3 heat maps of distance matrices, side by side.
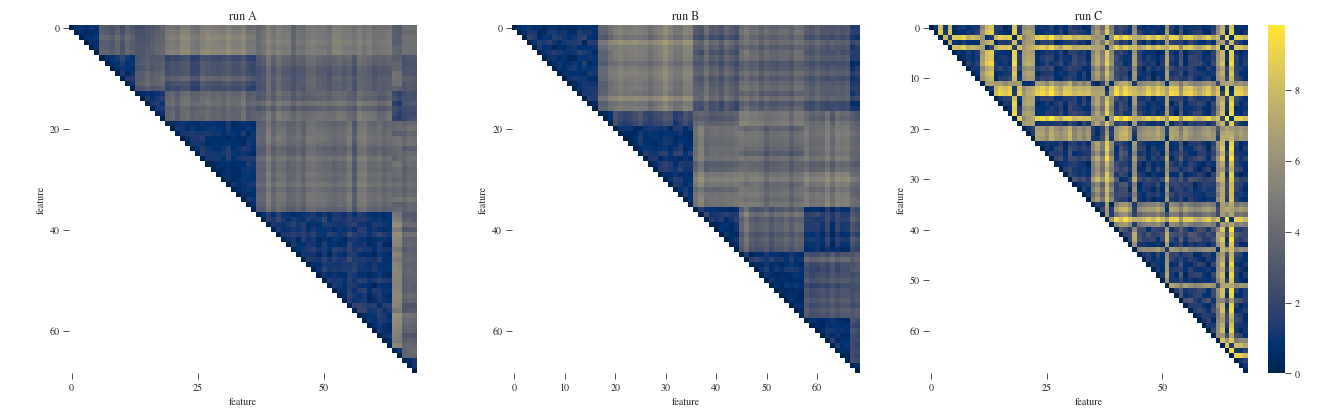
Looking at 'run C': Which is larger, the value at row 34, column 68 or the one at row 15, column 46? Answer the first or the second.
the second
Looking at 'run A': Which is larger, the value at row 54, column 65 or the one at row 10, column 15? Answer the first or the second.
the first
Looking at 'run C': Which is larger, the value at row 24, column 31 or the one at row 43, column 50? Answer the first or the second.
the first
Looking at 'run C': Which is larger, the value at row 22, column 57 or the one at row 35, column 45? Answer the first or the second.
the first
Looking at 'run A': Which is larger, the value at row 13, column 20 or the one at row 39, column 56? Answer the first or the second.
the first
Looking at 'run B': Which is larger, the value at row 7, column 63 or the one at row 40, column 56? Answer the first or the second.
the second
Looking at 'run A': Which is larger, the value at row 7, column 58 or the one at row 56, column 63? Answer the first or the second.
the first
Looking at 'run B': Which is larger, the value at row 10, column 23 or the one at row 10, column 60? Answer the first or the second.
the first
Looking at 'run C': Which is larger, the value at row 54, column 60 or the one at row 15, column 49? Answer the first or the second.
the first
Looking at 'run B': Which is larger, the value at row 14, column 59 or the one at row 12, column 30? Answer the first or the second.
the second
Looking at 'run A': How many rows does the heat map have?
69
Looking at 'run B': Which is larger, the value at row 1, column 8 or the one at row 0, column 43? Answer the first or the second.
the second
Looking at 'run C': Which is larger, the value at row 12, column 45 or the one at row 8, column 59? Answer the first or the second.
the first
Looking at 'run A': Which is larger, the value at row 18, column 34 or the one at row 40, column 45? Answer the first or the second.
the first
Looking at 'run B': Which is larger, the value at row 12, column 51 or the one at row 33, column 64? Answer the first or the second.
the second
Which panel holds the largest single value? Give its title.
run C
